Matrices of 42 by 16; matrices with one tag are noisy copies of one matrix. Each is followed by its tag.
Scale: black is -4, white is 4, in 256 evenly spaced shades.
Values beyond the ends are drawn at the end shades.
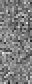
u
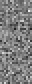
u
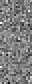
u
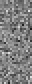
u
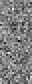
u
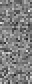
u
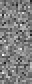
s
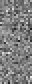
u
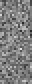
s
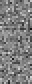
u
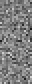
u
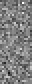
s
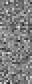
u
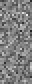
s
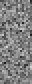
s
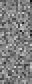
s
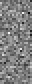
s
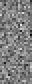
s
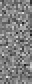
s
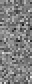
u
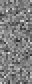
u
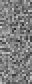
u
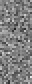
u
